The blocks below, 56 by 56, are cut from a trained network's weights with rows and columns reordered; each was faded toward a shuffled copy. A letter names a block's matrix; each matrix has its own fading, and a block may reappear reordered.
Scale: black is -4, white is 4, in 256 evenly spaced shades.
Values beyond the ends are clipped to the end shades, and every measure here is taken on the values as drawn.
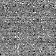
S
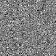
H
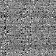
S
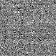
S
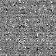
S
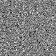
H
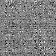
S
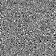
H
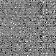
S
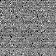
S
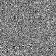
H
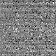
S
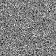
H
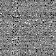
S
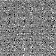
S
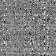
S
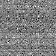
S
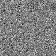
H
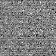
S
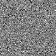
H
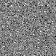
H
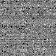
S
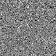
H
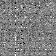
S
